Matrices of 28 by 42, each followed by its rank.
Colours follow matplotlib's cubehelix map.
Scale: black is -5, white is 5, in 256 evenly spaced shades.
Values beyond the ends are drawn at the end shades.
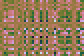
two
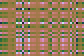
one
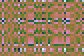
two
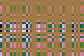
one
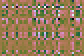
two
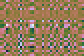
two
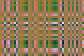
one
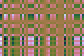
one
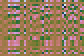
two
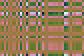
one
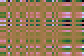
one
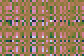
two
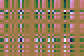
one
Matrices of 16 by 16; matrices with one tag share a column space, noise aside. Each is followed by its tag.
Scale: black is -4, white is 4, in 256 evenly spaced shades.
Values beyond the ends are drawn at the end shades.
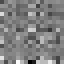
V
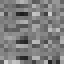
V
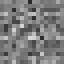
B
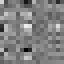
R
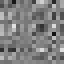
R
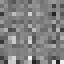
V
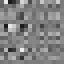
R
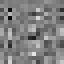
B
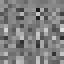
B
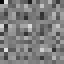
R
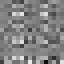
V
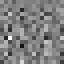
B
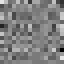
R
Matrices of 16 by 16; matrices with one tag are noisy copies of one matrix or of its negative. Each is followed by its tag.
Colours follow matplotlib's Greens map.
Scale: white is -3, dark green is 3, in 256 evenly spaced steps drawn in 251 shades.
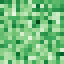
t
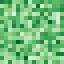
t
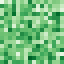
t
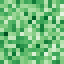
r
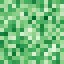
r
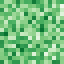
r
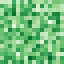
t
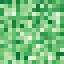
t
